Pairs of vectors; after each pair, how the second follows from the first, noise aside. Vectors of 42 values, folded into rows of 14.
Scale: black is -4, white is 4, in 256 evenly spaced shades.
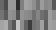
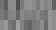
shrunk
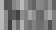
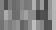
reversed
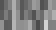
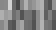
reversed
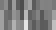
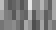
reversed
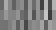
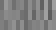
shrunk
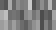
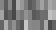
reversed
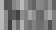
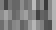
reversed
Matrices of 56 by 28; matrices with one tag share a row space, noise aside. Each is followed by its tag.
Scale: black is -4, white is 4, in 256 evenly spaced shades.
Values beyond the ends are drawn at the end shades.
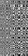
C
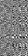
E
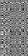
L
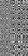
C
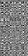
L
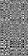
L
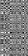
L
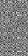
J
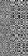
C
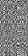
J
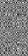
J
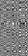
E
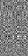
J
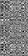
L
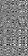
E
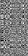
L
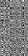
L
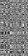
L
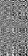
E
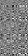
E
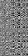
C
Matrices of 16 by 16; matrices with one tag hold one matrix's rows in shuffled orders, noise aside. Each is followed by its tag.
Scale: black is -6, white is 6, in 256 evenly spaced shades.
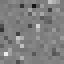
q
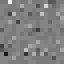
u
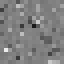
q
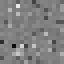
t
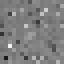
u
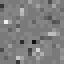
q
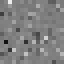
u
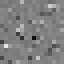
q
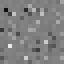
u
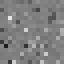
u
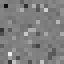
u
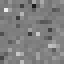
q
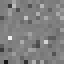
u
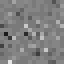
u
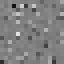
t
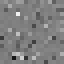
t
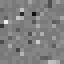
q
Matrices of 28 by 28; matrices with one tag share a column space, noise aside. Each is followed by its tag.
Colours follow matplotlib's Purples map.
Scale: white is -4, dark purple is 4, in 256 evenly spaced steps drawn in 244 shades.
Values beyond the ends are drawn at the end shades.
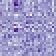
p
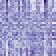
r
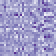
p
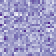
p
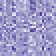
p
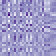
p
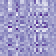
p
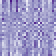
r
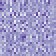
p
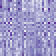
r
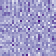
p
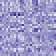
p
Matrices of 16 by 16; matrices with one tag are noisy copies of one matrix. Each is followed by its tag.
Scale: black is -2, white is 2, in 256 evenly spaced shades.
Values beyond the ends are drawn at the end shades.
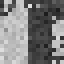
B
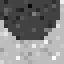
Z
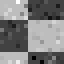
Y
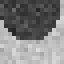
Z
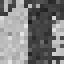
B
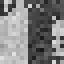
B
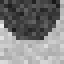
Z
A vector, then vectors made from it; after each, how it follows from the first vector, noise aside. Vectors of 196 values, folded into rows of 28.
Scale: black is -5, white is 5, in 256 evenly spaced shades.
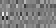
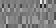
wrapped around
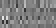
wrapped around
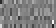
wrapped around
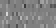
partly zeroed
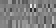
wrapped around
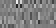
wrapped around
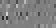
partly zeroed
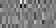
wrapped around
